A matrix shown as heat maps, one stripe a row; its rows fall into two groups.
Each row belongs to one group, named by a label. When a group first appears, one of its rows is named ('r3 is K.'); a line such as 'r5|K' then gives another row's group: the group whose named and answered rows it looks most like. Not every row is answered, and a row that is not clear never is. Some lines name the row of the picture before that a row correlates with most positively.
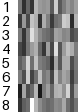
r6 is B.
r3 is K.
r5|B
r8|K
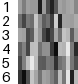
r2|B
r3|B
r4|K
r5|K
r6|K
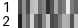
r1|K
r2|K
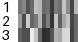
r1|B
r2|B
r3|K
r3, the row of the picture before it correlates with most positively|1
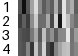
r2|B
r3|K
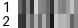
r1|B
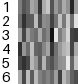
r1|K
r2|K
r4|K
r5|K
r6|B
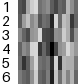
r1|K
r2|B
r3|B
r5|B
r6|B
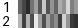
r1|K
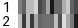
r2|B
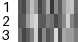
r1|K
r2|K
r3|B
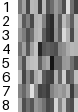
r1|K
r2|B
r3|B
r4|K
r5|K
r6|B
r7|K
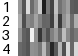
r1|B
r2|B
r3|K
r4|K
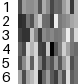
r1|K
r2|B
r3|K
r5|B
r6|K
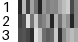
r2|B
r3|B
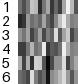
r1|K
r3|B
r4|K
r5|B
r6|K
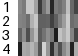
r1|K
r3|K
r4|K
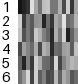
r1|K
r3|B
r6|B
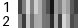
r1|B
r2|B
